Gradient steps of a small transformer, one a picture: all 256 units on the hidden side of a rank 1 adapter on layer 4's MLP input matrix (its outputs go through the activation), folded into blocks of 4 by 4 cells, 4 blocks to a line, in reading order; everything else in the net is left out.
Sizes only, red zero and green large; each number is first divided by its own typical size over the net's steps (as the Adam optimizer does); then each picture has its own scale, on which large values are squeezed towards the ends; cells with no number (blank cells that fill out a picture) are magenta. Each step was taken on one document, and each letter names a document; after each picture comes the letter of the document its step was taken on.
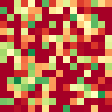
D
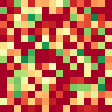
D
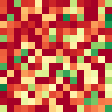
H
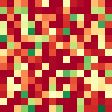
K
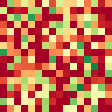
D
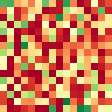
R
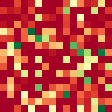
K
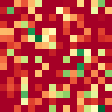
K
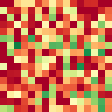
H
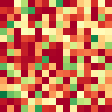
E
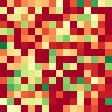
D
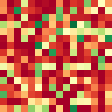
E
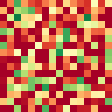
D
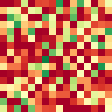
E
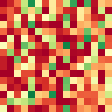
R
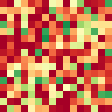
E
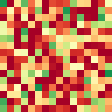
H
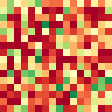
H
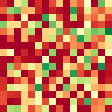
E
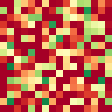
D
